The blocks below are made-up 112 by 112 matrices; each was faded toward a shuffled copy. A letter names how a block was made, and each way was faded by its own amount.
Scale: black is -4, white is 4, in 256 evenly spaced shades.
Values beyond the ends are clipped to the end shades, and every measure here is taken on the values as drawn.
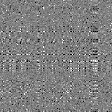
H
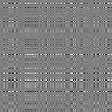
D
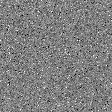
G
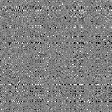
H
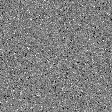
G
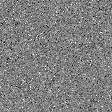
G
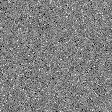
G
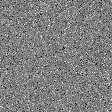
G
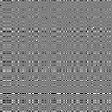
D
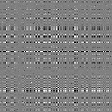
D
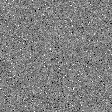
G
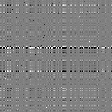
D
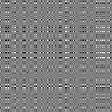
D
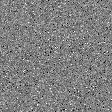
G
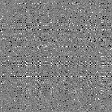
H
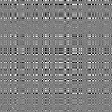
D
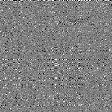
H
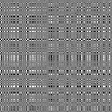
D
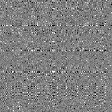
H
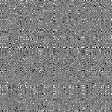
H
